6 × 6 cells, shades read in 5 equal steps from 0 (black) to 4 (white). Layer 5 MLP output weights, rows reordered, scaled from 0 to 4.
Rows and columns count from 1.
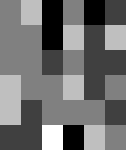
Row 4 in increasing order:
1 2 2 2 3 3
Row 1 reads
2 3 0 2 0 1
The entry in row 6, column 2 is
1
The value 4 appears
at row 6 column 3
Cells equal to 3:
7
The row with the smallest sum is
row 1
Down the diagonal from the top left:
2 2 1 3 2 2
